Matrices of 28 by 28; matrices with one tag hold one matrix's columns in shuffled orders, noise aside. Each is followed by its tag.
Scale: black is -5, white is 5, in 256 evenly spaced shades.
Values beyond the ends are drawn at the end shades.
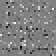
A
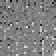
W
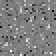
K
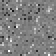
K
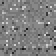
A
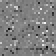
A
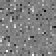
K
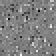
K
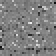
A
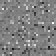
A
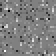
K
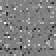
A
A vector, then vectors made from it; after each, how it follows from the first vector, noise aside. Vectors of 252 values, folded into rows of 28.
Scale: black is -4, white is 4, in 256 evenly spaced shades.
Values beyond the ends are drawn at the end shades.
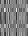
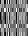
scaled up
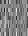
sign-scrambled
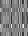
reversed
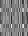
reversed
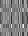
reversed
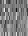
sign-scrambled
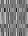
negated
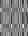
reversed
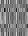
negated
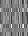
reversed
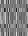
negated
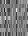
sign-scrambled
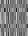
negated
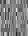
sign-scrambled
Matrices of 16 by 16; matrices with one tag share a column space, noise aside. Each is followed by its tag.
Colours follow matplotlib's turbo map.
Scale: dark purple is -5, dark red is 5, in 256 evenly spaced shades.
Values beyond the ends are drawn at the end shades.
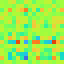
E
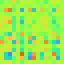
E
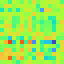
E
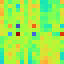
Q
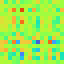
E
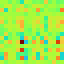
E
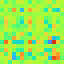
E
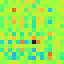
E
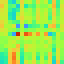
Q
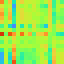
Q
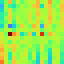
Q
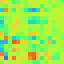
E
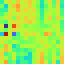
Q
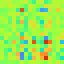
E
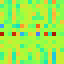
Q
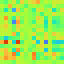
E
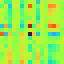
Q
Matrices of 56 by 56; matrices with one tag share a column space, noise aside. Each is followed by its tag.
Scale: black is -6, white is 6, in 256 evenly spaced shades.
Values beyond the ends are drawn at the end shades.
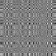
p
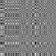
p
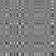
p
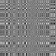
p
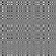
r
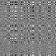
r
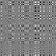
r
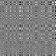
r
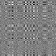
r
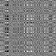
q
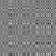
p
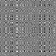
q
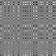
r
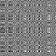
q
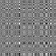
p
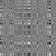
p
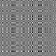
q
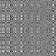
q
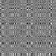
p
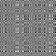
q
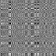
p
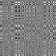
r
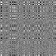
r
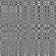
r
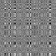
p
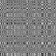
p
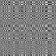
r
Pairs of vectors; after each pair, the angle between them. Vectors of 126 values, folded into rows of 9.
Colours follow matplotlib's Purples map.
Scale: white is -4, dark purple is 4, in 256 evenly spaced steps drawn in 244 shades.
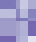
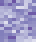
partly aligned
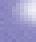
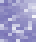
partly aligned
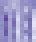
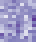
partly opposed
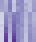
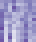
nearly opposite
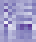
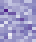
partly aligned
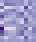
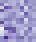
nearly opposite
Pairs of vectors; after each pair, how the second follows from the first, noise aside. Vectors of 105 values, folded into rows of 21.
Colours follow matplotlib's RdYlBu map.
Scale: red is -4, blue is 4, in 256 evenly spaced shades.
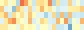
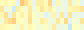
shrunk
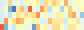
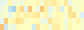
shrunk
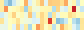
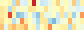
wrapped around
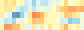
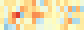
sign-scrambled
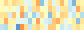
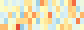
negated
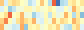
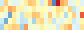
negated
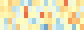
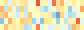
wrapped around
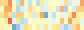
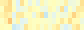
shrunk
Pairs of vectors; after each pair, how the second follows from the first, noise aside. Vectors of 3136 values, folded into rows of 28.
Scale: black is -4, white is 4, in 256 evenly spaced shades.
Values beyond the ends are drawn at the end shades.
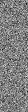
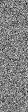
copied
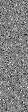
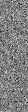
wrapped around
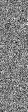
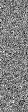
wrapped around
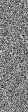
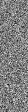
wrapped around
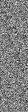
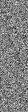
copied
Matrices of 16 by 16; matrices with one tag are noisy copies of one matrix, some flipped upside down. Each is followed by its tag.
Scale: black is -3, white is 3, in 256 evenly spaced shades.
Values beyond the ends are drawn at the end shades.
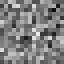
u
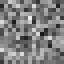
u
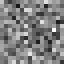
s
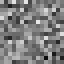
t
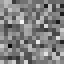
t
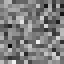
t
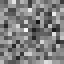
s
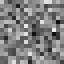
s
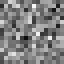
u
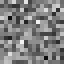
t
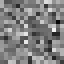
s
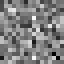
u
